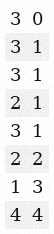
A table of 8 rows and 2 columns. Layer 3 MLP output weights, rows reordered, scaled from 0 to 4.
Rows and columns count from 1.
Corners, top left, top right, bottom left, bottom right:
3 0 4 4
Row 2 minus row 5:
0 0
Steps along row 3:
down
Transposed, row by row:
3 3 3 2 3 2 1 4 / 0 1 1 1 1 2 3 4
